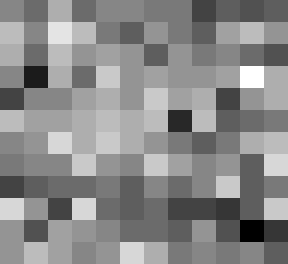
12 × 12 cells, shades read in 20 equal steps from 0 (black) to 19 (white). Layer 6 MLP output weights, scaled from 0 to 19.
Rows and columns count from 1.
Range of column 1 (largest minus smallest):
11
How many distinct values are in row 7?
8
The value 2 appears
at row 4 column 2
